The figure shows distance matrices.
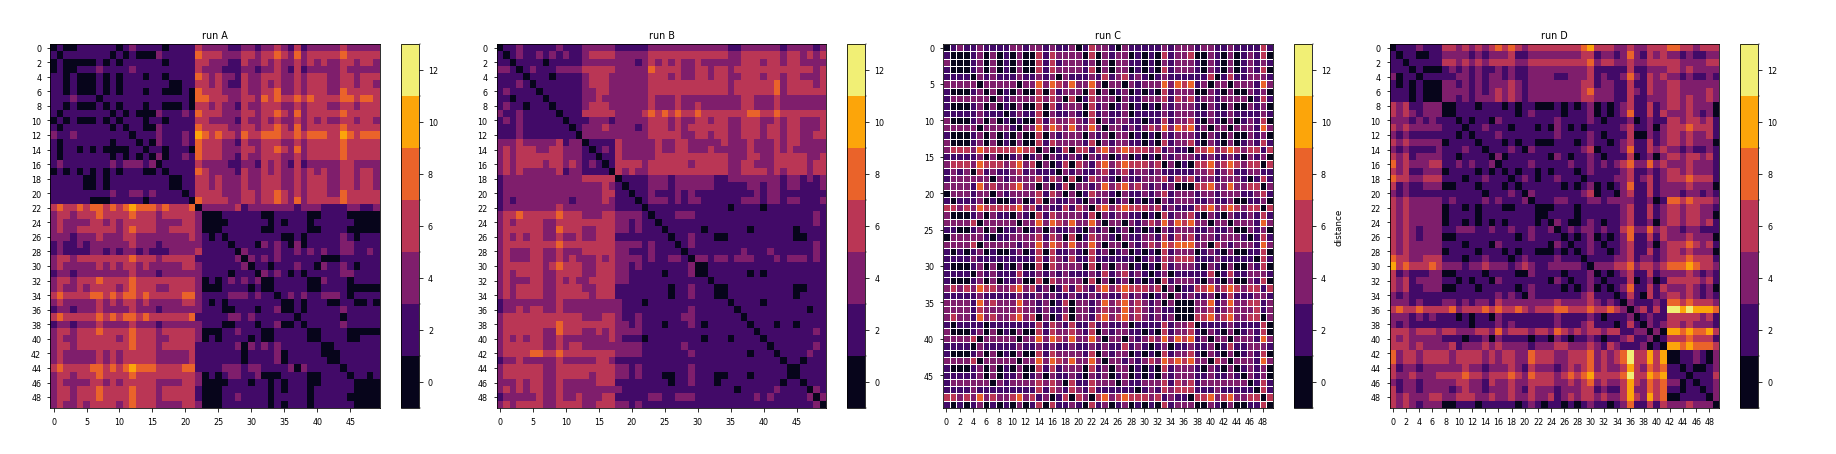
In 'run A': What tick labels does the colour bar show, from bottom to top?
0, 2, 4, 6, 8, 10, 12
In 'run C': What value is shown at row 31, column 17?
2
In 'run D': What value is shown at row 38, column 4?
2
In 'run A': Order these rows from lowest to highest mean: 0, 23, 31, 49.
31, 0, 49, 23
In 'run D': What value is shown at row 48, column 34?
4
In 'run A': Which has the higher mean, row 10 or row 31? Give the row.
10
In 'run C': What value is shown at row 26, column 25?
2
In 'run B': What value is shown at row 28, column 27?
2
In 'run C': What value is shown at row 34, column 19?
4
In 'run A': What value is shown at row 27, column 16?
2
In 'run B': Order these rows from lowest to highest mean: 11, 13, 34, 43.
43, 34, 13, 11
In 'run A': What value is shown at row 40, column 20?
6
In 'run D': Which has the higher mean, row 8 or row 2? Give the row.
2
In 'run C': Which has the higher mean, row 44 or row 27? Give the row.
27
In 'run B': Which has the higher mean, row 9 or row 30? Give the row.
9
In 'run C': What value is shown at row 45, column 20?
2
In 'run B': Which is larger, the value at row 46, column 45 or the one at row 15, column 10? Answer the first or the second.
the second
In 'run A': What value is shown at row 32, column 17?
6
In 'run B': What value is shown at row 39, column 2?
6
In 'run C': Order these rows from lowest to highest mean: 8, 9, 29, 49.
49, 8, 9, 29
